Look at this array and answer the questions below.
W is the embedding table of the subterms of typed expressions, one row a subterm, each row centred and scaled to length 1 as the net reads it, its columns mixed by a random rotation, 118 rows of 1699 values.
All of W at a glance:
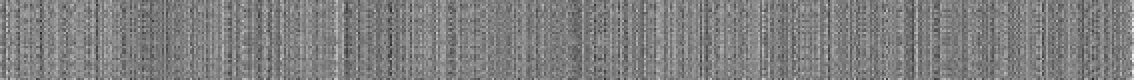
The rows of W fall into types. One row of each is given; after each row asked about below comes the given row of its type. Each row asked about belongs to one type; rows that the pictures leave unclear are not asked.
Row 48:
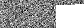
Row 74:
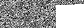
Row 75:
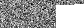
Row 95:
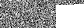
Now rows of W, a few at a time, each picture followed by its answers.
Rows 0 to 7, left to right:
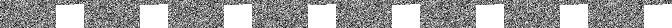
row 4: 95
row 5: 74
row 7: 48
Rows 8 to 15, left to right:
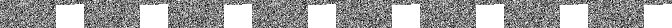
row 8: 48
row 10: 95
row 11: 48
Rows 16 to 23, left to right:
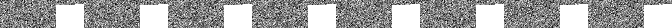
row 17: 75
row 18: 74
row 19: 74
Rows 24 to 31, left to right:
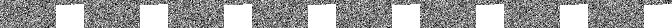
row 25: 75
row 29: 95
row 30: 48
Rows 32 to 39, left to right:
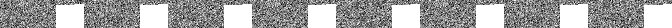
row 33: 95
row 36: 74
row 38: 95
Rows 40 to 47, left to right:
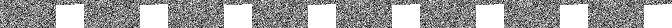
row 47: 95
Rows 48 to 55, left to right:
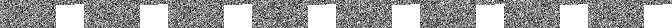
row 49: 75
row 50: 48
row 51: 74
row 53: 95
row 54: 95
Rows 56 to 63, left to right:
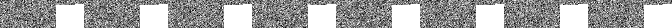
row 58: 48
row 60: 74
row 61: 48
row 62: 95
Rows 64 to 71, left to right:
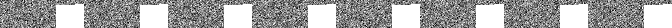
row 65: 48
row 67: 74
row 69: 95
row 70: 48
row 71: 48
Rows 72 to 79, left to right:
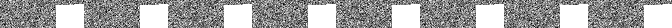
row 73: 48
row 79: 74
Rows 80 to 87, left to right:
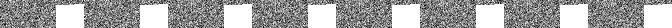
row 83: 95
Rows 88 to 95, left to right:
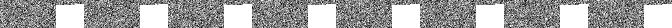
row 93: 48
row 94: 74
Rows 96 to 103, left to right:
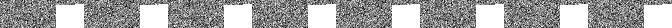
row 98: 74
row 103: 75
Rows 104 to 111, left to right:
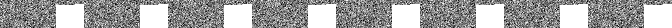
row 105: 75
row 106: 95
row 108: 95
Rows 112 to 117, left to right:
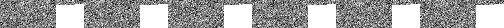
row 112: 95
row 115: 74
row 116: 75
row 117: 95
